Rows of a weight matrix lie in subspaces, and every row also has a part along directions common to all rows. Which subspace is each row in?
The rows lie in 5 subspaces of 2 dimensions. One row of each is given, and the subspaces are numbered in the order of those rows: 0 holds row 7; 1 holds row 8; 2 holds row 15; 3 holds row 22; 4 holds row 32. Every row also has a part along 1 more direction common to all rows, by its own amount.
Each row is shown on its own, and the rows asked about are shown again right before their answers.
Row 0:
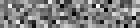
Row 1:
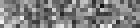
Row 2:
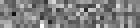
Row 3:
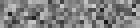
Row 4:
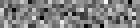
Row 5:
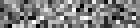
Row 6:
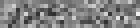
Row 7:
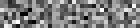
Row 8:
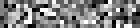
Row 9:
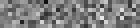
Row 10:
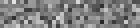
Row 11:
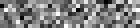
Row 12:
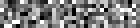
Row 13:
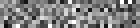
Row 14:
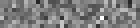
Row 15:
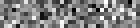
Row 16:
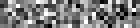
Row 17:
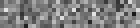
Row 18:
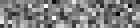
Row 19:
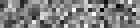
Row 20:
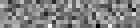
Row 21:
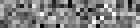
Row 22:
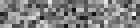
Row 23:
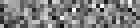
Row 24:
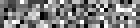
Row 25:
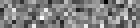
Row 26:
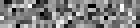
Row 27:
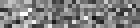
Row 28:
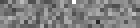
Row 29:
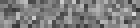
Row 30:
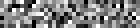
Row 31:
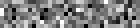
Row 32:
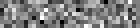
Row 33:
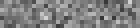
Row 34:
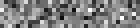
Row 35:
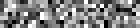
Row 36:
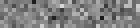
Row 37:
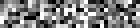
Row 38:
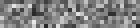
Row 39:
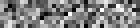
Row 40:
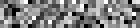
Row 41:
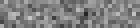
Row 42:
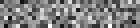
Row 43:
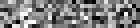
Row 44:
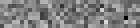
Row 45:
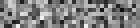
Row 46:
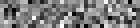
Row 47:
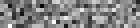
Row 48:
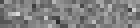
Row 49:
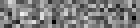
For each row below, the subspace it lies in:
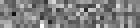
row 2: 2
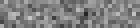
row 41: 3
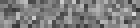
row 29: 4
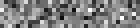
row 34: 3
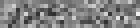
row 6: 1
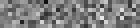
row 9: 1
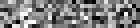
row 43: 0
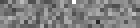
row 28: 4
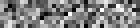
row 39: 0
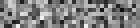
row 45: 0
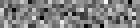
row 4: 4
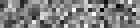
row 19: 0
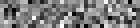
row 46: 4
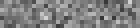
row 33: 2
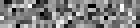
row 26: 2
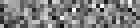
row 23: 3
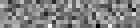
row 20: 1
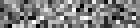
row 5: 3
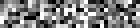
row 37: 3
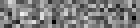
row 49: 0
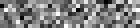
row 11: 0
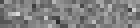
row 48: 3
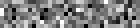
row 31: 4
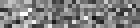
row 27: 0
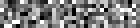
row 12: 0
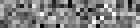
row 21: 2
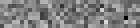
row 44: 4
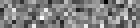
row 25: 4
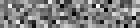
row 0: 0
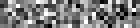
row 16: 1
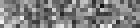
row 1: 3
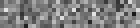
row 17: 0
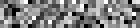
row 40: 4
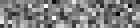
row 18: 3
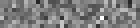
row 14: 2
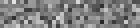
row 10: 4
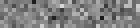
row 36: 2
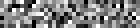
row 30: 2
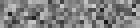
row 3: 1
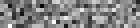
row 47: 0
